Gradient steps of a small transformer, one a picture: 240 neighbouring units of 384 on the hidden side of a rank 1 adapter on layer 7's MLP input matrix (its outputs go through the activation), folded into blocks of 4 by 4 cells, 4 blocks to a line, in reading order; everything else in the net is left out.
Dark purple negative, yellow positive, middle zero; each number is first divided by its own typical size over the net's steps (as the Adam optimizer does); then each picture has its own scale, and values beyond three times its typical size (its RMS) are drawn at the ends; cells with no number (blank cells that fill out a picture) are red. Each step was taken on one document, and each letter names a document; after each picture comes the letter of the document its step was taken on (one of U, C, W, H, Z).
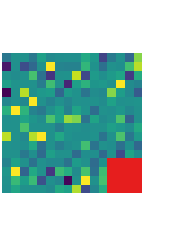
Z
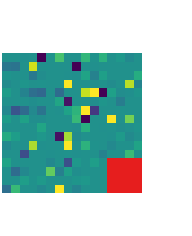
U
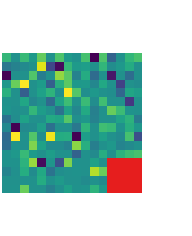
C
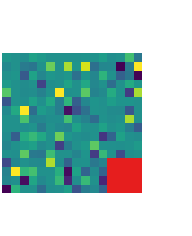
Z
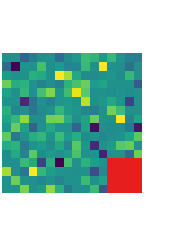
C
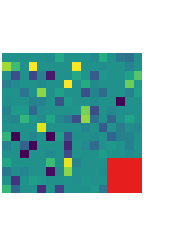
U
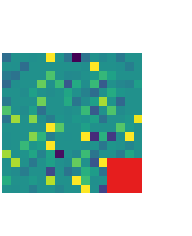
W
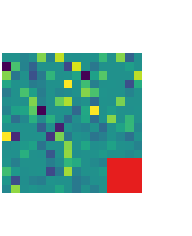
U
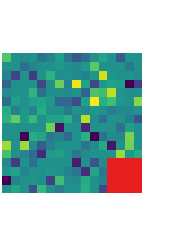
W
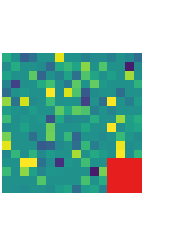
C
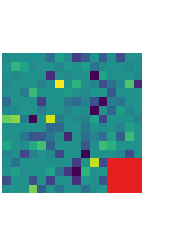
W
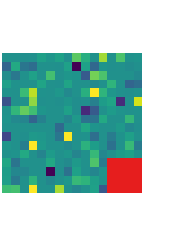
U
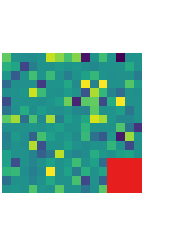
W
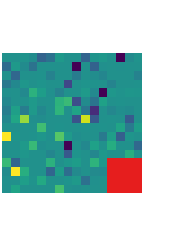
U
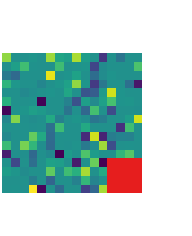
W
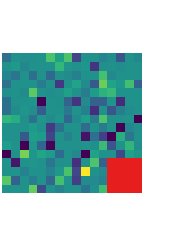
W
